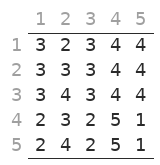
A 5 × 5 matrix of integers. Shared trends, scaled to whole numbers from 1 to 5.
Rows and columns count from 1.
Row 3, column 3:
3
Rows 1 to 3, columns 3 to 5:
3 4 4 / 3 4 4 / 3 4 4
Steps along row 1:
down up up same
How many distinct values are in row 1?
3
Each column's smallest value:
2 2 2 4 1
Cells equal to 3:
8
